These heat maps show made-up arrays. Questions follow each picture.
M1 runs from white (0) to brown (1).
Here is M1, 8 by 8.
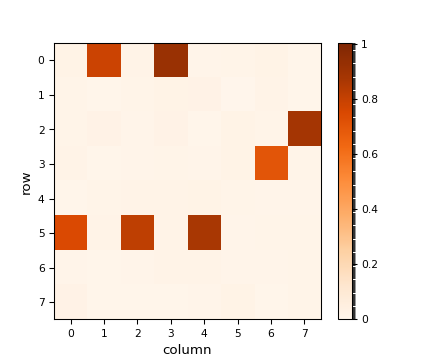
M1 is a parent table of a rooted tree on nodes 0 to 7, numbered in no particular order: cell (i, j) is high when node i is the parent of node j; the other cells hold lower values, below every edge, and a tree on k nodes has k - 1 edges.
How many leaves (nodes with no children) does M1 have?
4
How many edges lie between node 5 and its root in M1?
0
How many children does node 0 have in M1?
2
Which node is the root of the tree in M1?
5
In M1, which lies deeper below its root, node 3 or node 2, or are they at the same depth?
node 3
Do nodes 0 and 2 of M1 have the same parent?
yes
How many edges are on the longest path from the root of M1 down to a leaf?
3
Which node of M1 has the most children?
5
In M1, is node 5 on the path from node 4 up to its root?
yes
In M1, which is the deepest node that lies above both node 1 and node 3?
0
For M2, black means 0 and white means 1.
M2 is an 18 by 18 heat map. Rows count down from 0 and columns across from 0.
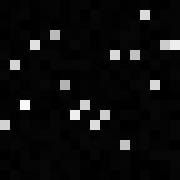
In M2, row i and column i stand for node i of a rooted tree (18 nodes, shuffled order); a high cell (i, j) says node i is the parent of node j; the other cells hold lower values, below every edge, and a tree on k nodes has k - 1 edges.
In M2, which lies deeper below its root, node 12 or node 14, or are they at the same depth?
node 12
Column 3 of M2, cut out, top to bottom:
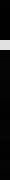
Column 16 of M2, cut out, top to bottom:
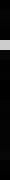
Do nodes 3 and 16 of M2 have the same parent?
yes
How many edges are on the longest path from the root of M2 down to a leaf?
10
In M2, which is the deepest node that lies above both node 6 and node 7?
11
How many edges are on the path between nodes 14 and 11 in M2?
5
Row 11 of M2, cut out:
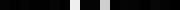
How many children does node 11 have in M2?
2
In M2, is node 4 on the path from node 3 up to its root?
yes
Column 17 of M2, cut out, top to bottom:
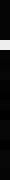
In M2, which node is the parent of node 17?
4
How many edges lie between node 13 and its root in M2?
3
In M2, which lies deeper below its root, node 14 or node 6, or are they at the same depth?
node 14
